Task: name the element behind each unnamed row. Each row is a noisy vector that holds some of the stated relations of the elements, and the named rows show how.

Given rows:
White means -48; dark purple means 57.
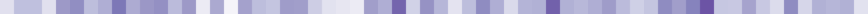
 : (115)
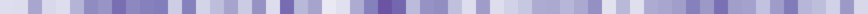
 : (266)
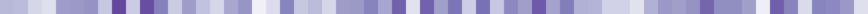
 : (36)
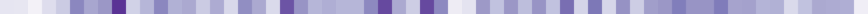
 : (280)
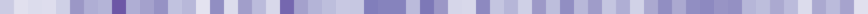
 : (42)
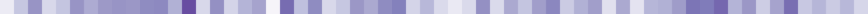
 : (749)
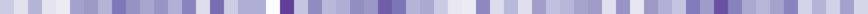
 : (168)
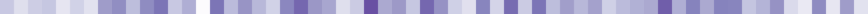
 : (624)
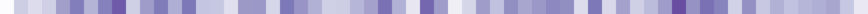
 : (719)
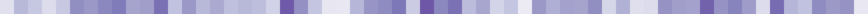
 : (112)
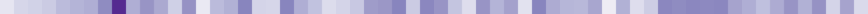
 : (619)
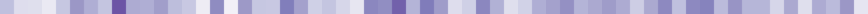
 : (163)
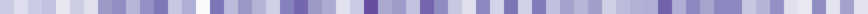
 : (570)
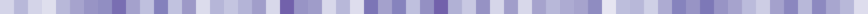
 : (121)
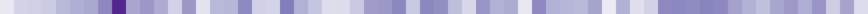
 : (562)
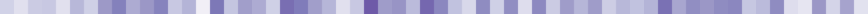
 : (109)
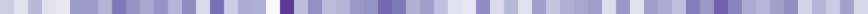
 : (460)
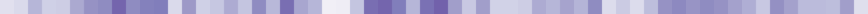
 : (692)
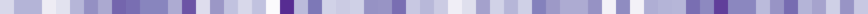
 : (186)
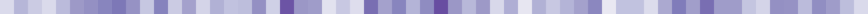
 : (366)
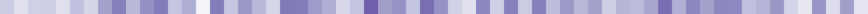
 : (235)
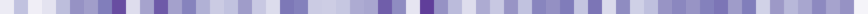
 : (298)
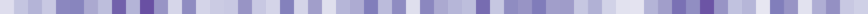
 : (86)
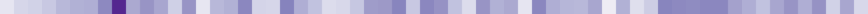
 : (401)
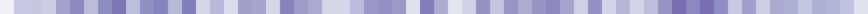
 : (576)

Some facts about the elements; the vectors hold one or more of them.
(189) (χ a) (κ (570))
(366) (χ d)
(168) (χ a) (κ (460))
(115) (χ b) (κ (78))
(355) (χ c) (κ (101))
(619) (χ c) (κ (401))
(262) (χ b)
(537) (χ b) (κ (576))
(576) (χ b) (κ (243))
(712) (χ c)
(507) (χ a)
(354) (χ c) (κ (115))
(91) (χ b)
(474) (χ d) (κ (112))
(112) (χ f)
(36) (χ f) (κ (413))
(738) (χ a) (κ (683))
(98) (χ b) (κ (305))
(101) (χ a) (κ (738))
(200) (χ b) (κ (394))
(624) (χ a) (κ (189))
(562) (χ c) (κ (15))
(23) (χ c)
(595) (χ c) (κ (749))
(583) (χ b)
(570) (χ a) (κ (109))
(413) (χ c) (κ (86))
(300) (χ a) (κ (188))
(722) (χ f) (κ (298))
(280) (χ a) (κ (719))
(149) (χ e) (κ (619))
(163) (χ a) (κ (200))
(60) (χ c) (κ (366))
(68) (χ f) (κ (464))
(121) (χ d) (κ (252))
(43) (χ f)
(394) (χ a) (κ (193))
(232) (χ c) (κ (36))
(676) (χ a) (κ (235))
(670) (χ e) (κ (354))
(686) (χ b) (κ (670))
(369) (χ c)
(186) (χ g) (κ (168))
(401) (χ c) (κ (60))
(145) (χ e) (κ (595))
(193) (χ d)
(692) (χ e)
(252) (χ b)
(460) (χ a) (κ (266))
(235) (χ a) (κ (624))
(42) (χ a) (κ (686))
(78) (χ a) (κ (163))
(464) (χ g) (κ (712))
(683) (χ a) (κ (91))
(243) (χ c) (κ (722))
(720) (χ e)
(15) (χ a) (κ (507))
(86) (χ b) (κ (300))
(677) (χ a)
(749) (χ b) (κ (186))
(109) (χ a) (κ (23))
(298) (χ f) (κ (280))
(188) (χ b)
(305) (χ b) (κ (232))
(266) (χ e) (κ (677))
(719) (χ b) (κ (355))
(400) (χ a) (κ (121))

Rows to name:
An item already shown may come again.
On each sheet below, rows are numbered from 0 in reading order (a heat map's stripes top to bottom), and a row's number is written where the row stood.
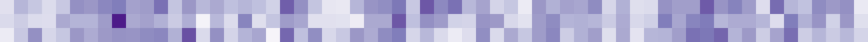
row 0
(112)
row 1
(354)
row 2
(749)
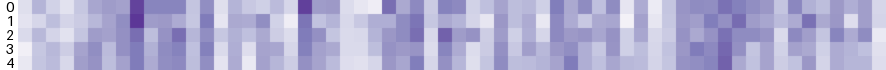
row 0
(464)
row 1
(595)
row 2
(68)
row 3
(537)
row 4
(686)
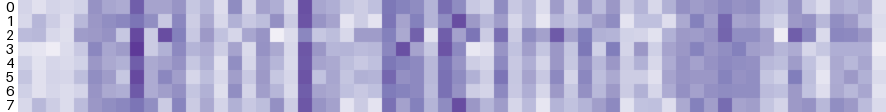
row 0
(15)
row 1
(193)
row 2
(36)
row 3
(101)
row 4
(400)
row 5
(300)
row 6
(400)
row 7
(193)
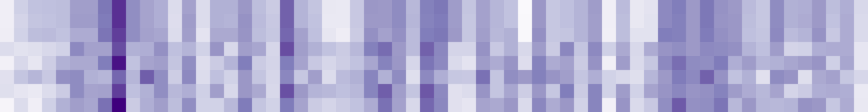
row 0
(712)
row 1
(712)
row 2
(23)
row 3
(683)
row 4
(243)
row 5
(305)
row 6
(738)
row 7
(355)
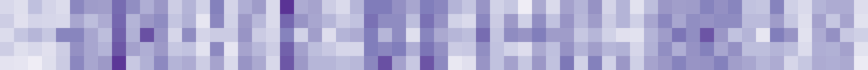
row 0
(677)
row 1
(676)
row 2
(86)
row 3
(394)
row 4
(101)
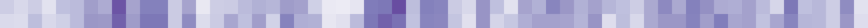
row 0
(670)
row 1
(145)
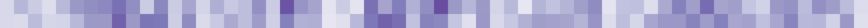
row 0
(193)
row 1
(145)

